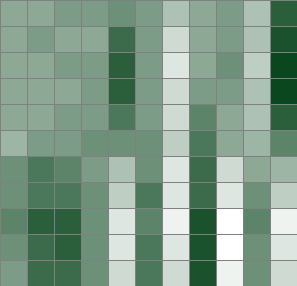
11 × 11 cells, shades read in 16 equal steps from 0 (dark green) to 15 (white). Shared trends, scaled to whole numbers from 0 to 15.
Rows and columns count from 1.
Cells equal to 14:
3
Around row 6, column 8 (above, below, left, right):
5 3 11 8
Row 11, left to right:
7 3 3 6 12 4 12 1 14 6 12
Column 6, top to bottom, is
7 7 7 7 7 6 6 4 5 4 4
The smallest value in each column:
5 2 2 6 2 4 10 1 6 5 0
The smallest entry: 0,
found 2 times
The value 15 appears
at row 9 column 9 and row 10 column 9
